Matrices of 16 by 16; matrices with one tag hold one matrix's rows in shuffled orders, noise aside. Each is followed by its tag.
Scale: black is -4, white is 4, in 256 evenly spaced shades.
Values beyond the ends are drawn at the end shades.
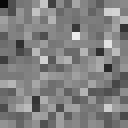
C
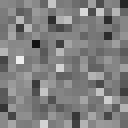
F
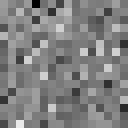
F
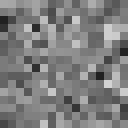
C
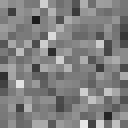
F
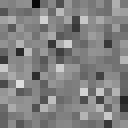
F
